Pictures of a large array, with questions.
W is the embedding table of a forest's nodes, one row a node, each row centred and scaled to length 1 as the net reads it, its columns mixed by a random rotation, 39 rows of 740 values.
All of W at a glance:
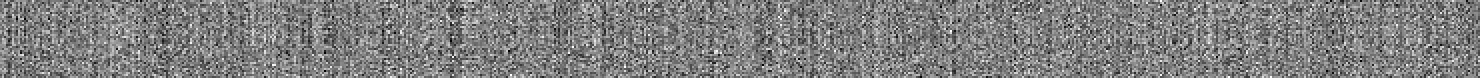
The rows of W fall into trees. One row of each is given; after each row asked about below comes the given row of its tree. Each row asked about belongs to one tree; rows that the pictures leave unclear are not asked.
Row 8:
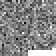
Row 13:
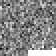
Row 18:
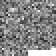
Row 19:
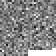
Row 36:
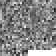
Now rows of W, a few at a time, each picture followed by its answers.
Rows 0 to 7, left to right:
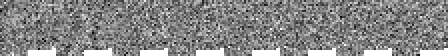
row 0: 18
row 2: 8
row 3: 8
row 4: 19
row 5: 19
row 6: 36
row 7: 19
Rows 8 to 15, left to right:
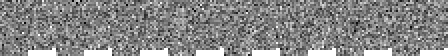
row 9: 13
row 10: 36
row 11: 18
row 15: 36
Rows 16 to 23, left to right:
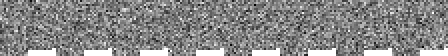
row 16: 36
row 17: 19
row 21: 19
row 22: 8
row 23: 13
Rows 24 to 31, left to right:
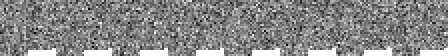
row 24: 36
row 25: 19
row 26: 19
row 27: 13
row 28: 18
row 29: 19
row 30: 18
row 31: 36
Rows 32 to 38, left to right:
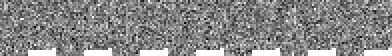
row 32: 19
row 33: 8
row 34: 36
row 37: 18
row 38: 8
